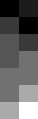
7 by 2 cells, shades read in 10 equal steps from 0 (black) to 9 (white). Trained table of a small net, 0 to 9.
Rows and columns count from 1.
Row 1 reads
0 1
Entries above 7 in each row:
0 0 0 0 0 0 1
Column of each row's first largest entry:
2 1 1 2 1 2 2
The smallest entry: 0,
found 2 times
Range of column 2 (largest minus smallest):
9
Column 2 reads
1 0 2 4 4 6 9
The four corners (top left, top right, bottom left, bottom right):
0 1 6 9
